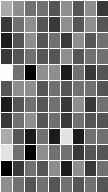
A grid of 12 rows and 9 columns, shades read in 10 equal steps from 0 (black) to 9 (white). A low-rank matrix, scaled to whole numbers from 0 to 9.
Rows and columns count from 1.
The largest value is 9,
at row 5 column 1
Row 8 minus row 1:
-4 -1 1 -1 1 -3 1 -2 1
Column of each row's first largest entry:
1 3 3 6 1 2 7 3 6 1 5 1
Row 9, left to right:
6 3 1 4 1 8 1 4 4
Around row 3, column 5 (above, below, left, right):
2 3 3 2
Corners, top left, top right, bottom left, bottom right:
6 2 5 3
